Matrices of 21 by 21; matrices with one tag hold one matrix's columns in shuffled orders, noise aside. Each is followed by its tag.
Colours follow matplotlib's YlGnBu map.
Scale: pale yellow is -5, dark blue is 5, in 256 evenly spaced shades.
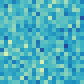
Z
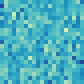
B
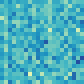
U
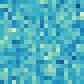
B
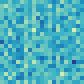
U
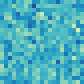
B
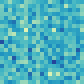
U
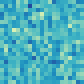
B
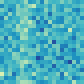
U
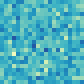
Z
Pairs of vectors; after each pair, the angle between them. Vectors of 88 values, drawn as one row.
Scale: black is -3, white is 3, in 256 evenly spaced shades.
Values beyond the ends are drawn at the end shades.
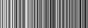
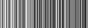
nearly parallel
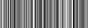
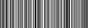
orthogonal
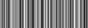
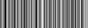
partly opposed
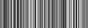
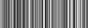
partly aligned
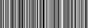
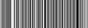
partly opposed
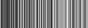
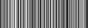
partly opposed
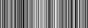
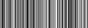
partly aligned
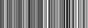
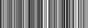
nearly parallel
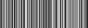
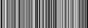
partly aligned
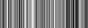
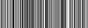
partly opposed
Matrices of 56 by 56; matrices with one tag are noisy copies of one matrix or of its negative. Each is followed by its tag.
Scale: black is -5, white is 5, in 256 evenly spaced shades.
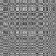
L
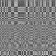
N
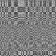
N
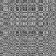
L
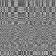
N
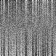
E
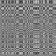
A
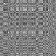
L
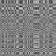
A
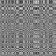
A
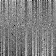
E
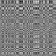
A
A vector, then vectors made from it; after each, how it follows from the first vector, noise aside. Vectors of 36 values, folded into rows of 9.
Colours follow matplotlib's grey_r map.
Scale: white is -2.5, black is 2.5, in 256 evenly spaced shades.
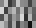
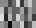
wrapped around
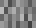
shrunk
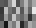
wrapped around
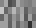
shrunk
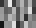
wrapped around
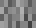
shrunk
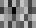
wrapped around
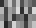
wrapped around
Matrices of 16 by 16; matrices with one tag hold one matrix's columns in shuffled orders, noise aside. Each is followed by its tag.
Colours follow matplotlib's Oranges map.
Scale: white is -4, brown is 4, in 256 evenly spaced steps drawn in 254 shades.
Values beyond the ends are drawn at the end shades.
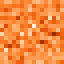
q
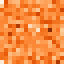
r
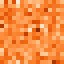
r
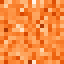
r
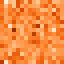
r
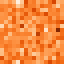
r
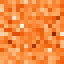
q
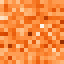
q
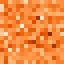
q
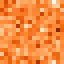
r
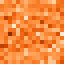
q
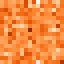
r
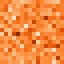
q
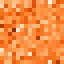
r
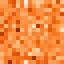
r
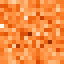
q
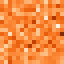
q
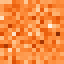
q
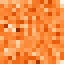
r
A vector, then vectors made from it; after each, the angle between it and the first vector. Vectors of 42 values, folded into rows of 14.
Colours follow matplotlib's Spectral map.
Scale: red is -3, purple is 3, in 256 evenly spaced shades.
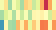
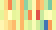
partly opposed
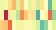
partly opposed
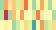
orthogonal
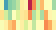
orthogonal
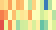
nearly opposite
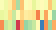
orthogonal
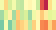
nearly parallel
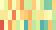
nearly opposite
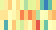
partly opposed
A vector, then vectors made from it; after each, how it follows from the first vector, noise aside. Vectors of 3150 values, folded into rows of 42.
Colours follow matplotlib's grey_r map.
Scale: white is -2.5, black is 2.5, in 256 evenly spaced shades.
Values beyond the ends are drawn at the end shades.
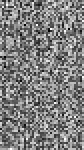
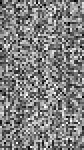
wrapped around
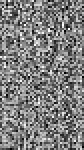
negated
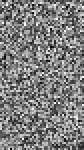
sign-scrambled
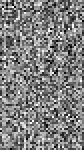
negated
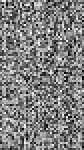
negated
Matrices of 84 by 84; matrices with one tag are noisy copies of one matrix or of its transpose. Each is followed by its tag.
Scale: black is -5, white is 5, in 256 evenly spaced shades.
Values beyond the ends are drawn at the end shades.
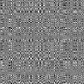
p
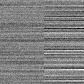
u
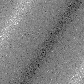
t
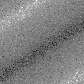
t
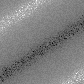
t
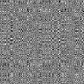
p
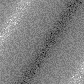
t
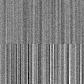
u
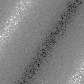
t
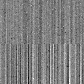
u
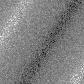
t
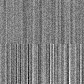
u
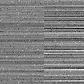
u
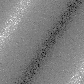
t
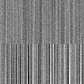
u
